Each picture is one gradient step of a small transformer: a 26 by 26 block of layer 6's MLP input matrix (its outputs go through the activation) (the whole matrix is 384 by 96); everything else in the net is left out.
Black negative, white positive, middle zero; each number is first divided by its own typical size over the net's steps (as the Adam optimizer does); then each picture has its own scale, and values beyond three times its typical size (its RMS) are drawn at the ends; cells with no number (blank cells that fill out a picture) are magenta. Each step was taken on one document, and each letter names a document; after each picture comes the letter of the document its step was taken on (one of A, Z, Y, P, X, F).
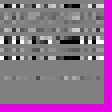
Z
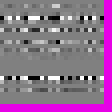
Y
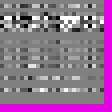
Y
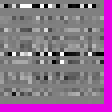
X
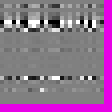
Y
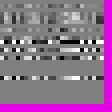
Z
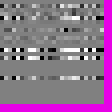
Z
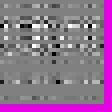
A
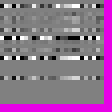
Z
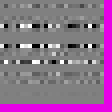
A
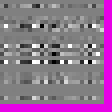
A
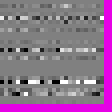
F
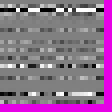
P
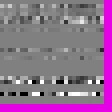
F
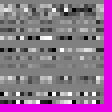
P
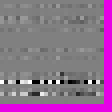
F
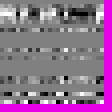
P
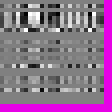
Y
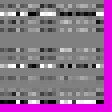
P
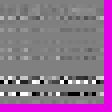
F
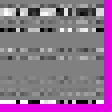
P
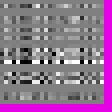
X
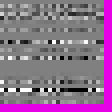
P
